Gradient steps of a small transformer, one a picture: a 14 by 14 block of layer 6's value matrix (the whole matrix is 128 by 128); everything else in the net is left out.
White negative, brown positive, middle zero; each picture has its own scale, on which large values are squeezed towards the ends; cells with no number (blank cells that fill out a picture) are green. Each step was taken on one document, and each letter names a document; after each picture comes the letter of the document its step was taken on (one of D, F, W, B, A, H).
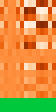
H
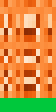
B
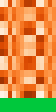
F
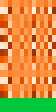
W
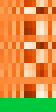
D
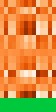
D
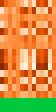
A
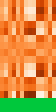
D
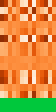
A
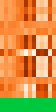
H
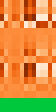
H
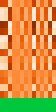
W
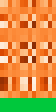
A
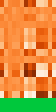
H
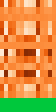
B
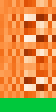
D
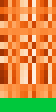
A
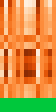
B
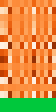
W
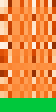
W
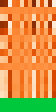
W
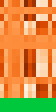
H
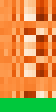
D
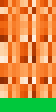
A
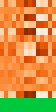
D
